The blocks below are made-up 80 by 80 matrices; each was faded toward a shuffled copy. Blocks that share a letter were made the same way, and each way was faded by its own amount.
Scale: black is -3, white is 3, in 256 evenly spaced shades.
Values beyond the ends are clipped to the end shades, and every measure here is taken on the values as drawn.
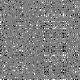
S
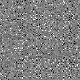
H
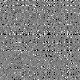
S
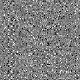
H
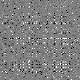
S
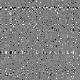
S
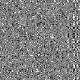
H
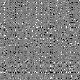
S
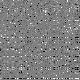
S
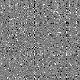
H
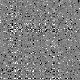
S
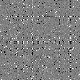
S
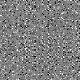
H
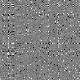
S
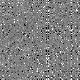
H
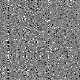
H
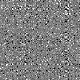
H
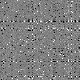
S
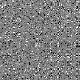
H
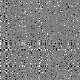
S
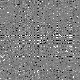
S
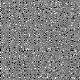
H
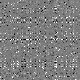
S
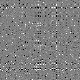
S
